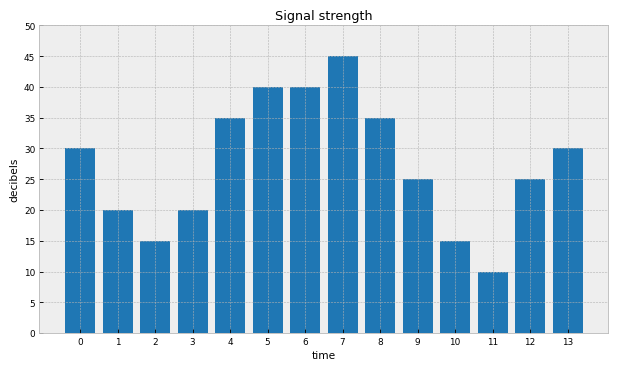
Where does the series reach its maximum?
7
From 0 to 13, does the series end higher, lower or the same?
the same
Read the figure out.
Title: Signal strength
x-axis: time, ticks 0 1 2 3 4 5 6 7 8 9 10 11 12 13
y-axis: decibels, ticks 0 5 10 15 20 25 30 35 40 45 50
Values:
30 20 15 20 35 40 40 45 35 25 15 10 25 30
